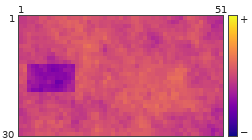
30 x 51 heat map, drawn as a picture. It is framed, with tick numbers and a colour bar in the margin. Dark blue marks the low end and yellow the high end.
Grain: blotchy. Ninth with the lowest average: middle left. Odd patch: lower, in the middle left. Roughest part: middle left.
